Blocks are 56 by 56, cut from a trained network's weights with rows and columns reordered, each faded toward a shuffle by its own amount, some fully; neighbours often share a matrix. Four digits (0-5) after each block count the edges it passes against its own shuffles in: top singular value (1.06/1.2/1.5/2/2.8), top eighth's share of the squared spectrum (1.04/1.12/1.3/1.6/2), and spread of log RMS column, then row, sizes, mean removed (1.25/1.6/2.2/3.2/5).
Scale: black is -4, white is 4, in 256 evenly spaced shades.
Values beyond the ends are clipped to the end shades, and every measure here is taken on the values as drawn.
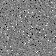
1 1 0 0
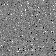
0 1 0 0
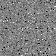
1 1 0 1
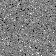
0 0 0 0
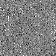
2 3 1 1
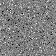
0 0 0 0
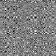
4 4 2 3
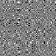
4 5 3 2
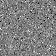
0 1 0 0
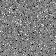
0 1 0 0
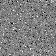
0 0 0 0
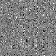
3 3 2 1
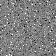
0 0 0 0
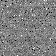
1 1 0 0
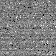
2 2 0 0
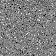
0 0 0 0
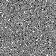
1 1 0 0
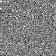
2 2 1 1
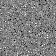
0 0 0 0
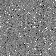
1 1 0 0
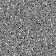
1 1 0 0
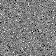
1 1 0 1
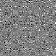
3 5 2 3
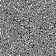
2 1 0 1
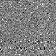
3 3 1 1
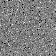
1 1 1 0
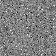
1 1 0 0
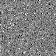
1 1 0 0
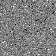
0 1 0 0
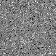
2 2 1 1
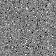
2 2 0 0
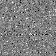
2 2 0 1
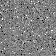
1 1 0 0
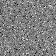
0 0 0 0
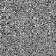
3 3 1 2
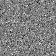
1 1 0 0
